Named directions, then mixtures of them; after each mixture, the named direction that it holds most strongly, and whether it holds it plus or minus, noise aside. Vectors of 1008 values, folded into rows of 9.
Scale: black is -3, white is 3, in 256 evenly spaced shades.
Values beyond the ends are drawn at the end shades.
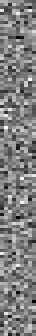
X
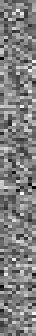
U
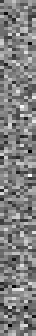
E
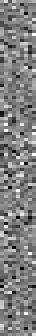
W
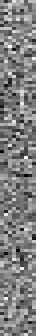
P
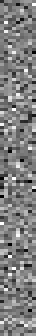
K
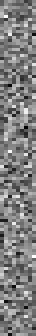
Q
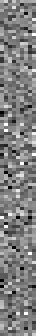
W, plus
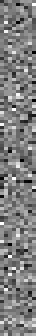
K, plus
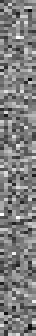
X, minus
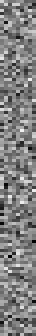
X, plus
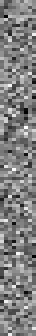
Q, minus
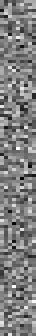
X, minus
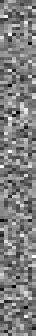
Q, plus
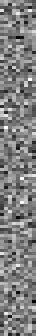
X, plus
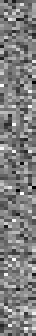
U, plus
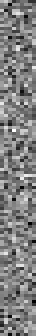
X, plus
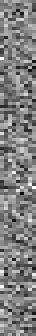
U, minus
